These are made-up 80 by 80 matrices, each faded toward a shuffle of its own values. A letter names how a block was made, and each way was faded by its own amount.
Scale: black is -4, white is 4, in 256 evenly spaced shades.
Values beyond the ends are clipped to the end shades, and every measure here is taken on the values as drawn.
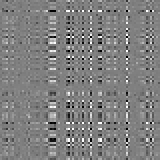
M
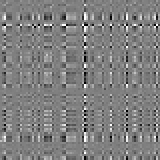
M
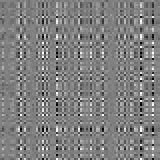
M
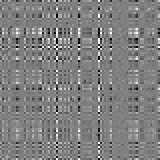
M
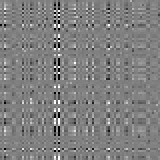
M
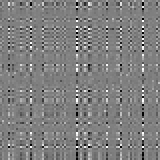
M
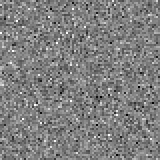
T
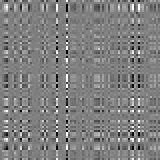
M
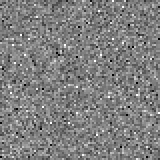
T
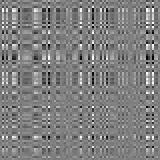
M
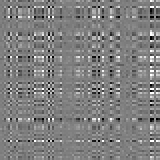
M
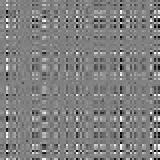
M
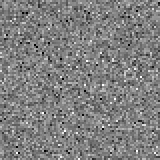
T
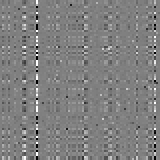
M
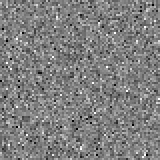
T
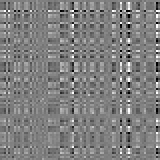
M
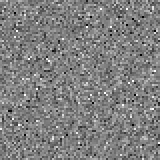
T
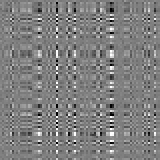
M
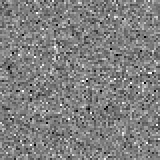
T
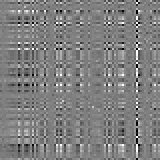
M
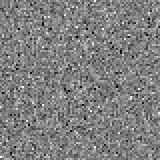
T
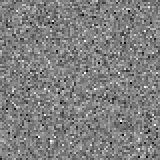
T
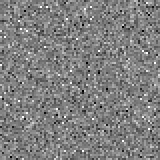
T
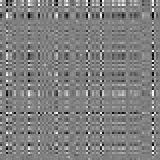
M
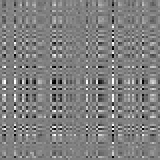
M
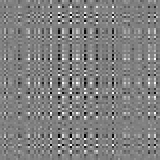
M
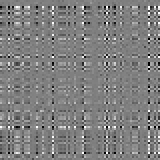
M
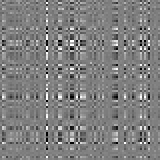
M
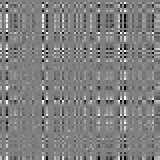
M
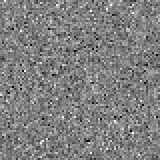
T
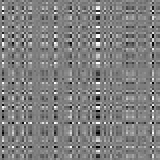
M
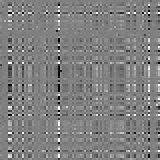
M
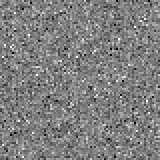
T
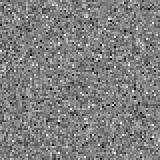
T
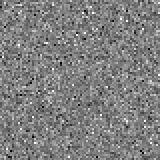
T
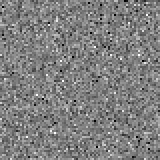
T
